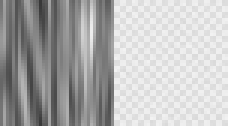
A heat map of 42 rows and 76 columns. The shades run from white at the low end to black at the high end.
It is made of 1 by 2 panels. Panel 1,1: middling, streaked downward, strong in contrast. Panel 1,2: very low, checkered, faint in contrast.
